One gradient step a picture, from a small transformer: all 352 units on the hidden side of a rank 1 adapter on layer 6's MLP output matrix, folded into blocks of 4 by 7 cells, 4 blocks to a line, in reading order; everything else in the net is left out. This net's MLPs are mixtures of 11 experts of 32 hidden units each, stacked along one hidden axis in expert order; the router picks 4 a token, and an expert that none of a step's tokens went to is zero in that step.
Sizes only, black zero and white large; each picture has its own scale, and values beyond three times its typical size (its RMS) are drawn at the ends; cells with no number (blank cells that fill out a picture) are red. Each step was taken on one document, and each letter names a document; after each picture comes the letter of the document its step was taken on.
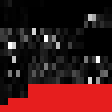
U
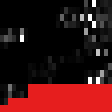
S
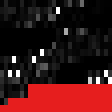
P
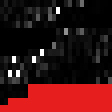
P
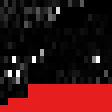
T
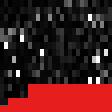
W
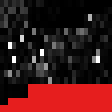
U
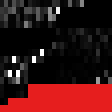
T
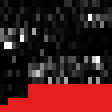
W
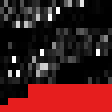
P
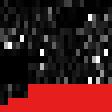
W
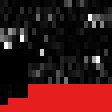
W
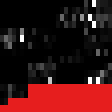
S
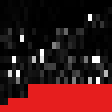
U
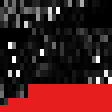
T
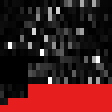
W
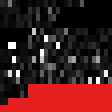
U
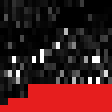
U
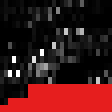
P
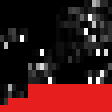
S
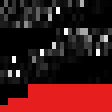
P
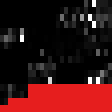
S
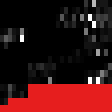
S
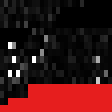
T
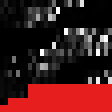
P
